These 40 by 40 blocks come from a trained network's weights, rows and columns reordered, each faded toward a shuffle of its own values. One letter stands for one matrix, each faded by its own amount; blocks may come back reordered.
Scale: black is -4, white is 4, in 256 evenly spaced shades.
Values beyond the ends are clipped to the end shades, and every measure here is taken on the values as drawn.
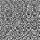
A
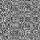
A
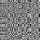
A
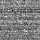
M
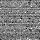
M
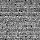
M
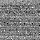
M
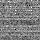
M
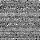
M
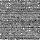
M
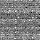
M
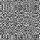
A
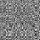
A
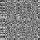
A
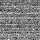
M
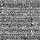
M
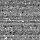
M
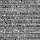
M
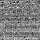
M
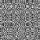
A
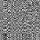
A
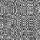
A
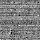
M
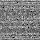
M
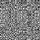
A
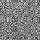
A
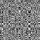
A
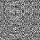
A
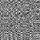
A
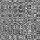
A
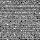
M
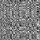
A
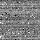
M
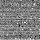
M
